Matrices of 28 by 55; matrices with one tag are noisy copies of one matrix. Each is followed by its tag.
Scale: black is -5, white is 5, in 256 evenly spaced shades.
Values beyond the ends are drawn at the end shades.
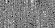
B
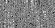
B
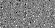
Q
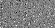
Q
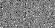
Q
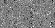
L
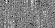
B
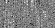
B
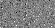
Q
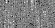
B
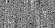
B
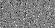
Q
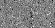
L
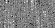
B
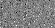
Q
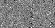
L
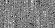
B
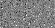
Q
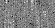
B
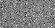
Q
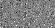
Q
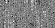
B
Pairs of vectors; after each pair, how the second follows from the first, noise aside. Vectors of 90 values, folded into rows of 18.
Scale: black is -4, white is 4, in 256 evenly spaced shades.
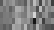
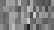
wrapped around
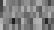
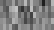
wrapped around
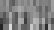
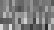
sign-scrambled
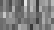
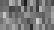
sign-scrambled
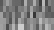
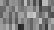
sign-scrambled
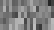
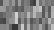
wrapped around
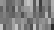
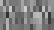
wrapped around
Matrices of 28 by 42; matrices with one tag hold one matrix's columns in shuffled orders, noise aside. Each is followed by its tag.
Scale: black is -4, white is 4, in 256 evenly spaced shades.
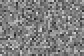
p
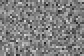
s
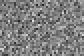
s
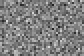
s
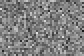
p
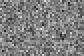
p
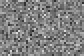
p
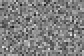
s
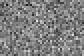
s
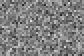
s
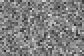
p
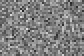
p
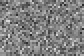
s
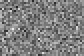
p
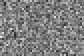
p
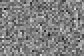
p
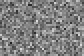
s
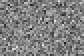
s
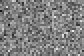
p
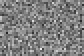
s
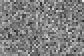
p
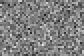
s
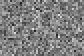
p
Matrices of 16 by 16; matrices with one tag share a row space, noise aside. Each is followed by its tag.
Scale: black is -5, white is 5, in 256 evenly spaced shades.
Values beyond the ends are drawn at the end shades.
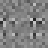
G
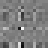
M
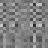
G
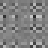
G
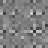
G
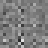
M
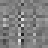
M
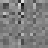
M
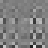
G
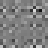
G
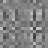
G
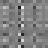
M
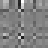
M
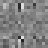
M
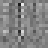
M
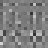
G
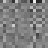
G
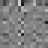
M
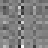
M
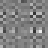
G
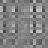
G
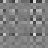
G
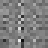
M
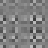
G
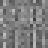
G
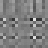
G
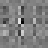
M
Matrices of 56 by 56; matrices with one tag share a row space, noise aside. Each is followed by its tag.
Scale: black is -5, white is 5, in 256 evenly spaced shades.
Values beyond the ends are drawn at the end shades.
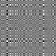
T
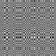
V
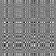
V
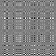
V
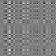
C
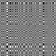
T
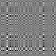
T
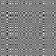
T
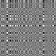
T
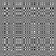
V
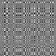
V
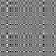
T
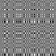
V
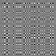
V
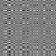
C
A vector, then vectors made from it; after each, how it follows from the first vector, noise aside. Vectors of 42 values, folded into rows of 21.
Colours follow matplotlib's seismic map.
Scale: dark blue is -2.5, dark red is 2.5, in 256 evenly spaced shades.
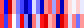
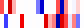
partly zeroed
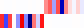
partly zeroed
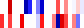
partly zeroed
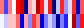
reversed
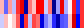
reversed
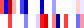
partly zeroed
